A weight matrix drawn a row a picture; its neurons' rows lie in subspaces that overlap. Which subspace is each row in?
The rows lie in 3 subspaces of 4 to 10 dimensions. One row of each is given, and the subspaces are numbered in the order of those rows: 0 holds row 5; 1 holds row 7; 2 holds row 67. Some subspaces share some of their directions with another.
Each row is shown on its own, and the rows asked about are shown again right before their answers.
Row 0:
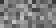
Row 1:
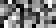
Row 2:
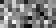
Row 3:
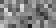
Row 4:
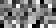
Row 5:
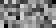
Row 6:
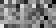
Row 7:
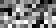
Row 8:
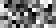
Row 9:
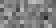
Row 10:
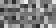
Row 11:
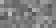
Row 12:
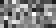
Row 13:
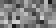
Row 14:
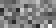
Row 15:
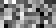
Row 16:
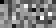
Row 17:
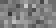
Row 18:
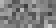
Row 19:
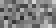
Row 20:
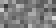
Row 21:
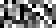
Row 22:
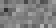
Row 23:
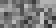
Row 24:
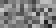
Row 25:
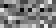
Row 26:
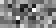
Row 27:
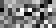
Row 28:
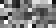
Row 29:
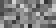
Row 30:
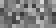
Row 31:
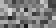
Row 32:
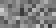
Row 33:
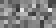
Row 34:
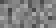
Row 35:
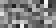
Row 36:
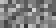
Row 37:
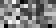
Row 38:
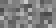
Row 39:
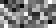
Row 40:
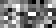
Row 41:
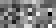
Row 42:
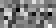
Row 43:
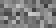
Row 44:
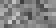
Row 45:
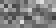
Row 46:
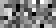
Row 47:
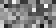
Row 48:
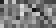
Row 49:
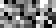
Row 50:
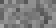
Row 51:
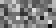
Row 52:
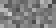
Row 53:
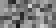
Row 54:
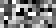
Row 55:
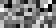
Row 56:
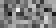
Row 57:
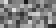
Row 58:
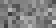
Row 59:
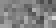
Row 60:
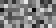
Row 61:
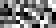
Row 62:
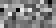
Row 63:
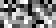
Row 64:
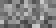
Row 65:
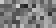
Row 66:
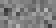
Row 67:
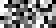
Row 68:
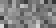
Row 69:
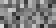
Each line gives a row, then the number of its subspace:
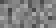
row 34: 2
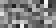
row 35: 1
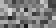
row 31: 1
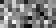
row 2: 0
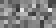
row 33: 1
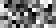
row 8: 2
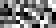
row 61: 1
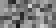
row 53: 2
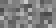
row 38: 2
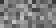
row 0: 2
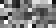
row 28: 1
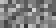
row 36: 1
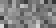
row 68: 1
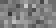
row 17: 1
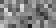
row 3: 0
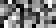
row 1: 1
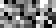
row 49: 1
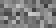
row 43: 2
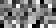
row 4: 1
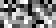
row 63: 1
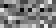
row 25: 1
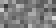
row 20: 1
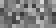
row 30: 1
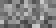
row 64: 1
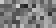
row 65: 1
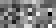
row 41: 0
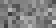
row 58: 0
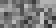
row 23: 1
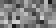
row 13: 1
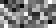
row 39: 2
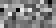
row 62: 1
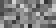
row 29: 1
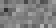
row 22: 1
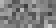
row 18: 1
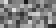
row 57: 2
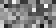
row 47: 2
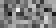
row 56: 1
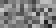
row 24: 1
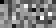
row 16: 2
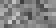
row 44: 2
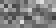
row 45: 1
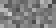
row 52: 2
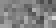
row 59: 1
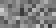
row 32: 1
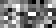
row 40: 0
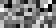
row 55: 2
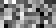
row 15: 2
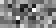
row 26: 1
